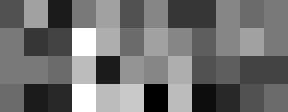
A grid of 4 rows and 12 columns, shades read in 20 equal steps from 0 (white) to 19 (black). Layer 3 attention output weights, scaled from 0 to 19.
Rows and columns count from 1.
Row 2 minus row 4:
-1 -2 -2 0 1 7 -12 4 -6 -7 -6 -1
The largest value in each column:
13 17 17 10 17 13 19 15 18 16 14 14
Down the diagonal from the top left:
13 15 11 0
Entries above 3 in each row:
12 11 12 11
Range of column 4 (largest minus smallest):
10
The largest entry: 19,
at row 4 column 7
